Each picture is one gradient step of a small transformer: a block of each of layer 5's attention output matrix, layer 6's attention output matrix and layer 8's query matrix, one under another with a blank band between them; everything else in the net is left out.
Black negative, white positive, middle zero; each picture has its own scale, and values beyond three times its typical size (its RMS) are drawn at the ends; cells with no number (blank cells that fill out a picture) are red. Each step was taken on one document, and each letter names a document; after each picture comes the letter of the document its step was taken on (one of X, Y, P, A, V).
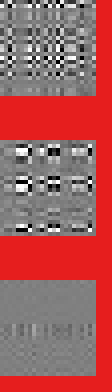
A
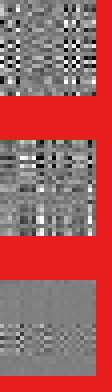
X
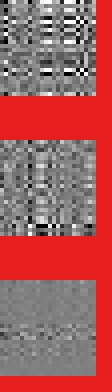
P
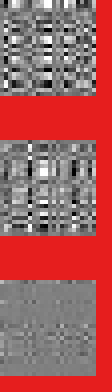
P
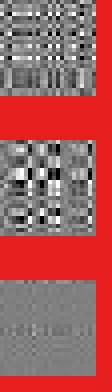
A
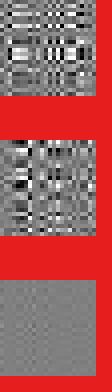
A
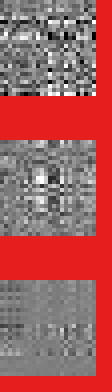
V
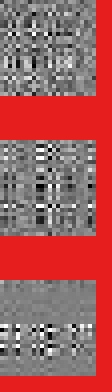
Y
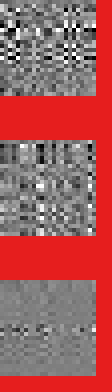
X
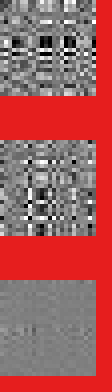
P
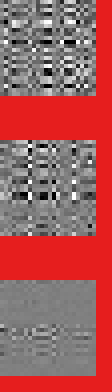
P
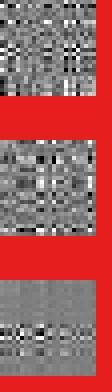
X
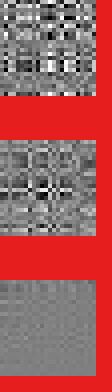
V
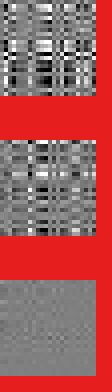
P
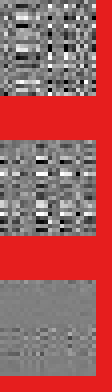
V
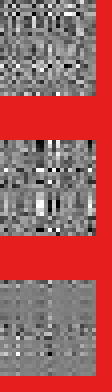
Y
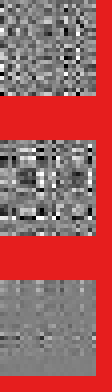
X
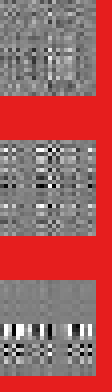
Y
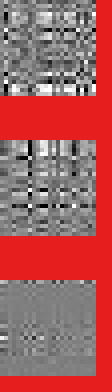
P
